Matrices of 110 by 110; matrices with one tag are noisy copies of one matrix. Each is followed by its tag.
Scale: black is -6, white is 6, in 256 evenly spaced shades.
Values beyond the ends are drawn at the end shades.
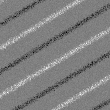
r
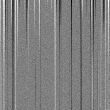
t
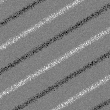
r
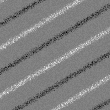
r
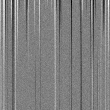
t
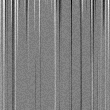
t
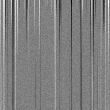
t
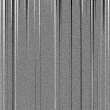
t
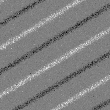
r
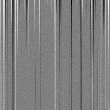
t
